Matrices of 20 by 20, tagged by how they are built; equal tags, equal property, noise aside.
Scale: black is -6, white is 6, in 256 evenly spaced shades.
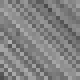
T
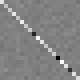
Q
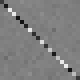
Q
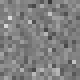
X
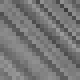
T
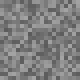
X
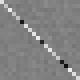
Q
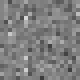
X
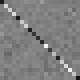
Q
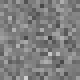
X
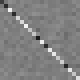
Q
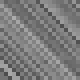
T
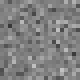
X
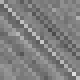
T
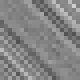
T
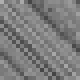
T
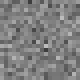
X
